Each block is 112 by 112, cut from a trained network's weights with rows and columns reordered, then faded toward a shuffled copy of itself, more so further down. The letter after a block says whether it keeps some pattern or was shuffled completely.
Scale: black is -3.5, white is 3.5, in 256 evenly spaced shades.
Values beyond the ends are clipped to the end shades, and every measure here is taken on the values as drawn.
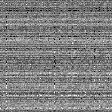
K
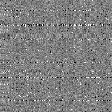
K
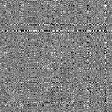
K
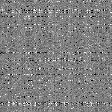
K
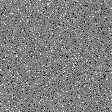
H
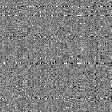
K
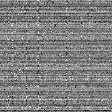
K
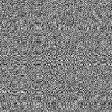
K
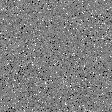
H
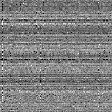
K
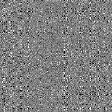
K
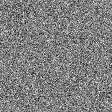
H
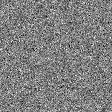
H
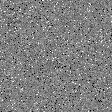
H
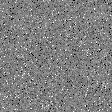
H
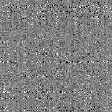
K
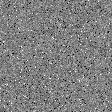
H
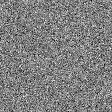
H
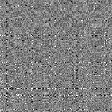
K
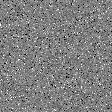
H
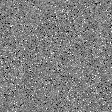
H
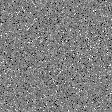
H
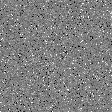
H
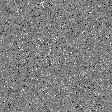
H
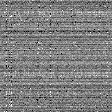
K
